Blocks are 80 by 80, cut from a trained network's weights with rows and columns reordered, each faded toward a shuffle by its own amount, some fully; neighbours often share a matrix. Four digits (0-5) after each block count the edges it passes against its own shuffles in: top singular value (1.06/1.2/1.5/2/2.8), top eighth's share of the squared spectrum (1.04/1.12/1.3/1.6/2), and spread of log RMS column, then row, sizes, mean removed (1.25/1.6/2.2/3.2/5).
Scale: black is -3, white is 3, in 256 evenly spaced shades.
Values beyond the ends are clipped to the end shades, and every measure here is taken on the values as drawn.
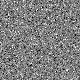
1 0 0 0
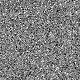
0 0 0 0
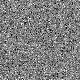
0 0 0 0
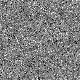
0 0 0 0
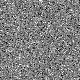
0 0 0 0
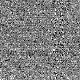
2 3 2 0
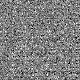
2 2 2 0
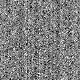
2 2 0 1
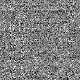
2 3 3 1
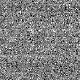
2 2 2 1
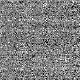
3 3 3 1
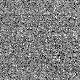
2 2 2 0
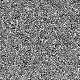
1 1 1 0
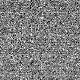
2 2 2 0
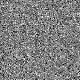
1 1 0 0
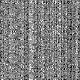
4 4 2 3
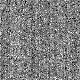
2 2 0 1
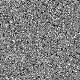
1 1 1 0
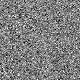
2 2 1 0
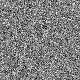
1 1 0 0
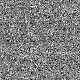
1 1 1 0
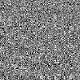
3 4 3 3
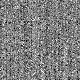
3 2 0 1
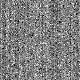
3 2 0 1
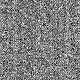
1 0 0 0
